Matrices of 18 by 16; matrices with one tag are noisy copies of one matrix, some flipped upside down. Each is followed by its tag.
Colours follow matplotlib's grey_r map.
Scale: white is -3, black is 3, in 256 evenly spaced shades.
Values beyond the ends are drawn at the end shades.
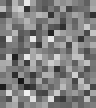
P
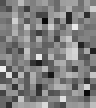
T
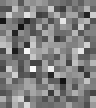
P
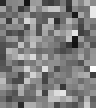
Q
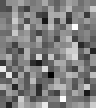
T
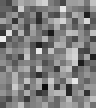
T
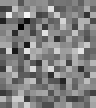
P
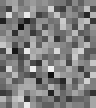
P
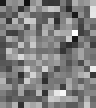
Q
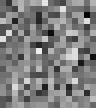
T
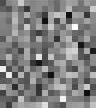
T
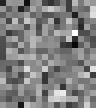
Q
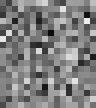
T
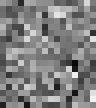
Q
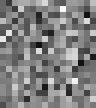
T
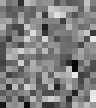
Q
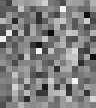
T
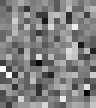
T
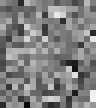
Q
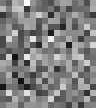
P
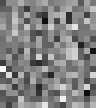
T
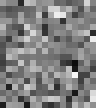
Q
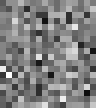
T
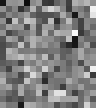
Q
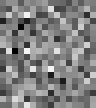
P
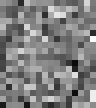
Q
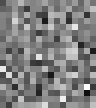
T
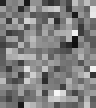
Q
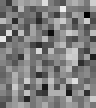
T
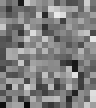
Q
